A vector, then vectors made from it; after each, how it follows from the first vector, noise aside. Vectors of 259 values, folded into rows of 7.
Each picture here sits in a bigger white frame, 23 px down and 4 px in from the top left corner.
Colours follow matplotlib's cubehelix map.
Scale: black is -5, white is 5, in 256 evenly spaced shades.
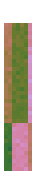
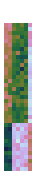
scaled up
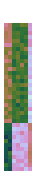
scaled up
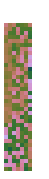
sign-scrambled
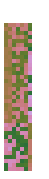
sign-scrambled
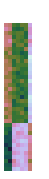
scaled up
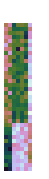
scaled up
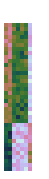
scaled up
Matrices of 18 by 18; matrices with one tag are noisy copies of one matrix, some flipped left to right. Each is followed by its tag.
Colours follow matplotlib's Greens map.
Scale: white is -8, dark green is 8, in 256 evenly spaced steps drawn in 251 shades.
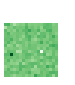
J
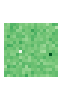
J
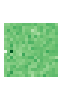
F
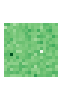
J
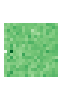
F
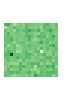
J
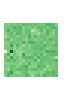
F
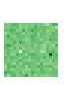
J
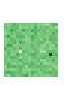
J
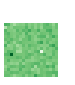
J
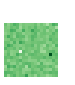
J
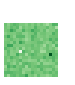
J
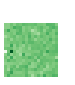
F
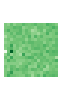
F
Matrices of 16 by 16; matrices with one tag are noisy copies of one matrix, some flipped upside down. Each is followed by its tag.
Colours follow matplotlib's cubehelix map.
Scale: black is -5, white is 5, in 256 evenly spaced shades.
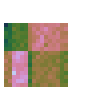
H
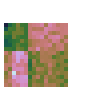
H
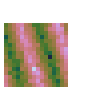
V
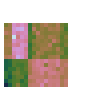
H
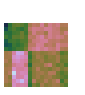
H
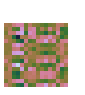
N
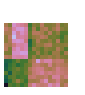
H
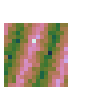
V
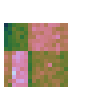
H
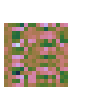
N
